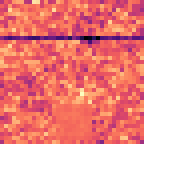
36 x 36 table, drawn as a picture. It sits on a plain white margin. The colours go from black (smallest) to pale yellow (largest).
The bottom middle is the smoothest part. Row 10 differs from the rows beside it. The values are skewed, with a long tail toward low values. An odd patch, calmer than its surroundings, sits in the bottom middle.
